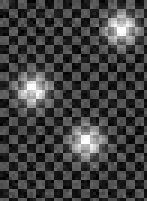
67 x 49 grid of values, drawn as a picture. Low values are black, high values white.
Slope: none. Mirror symmetry: none. Seam: none. Bumps: three.
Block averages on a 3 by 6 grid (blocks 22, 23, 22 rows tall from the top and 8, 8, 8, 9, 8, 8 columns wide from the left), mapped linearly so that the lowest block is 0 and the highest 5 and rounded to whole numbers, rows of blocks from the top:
000043 / 151100 / 001410
